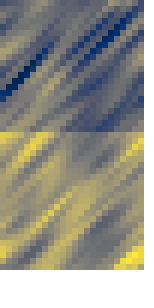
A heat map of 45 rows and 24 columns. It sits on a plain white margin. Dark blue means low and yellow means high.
Lone odd cells: none. Grain: diagonal, up to the right. Average level on the scale: 50%. Seam: horizontal, 50% of the way down, the bottom part higher.
